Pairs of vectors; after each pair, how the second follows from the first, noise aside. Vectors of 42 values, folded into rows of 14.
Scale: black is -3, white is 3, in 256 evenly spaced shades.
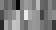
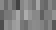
shrunk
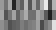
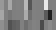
partly zeroed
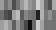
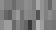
shrunk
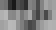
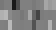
partly zeroed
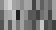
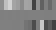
partly zeroed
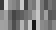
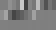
partly zeroed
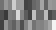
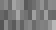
shrunk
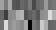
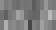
shrunk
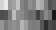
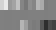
partly zeroed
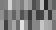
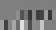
partly zeroed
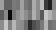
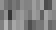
shrunk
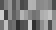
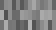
shrunk
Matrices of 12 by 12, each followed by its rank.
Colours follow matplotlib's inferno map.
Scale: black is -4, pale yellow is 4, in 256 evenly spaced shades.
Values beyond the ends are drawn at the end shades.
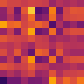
two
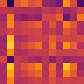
two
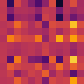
two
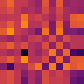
two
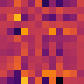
two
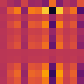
one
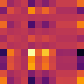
one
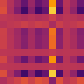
one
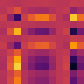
one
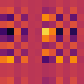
one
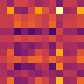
two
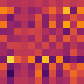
two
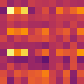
two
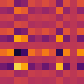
one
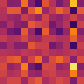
two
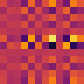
one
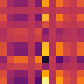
one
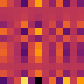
one
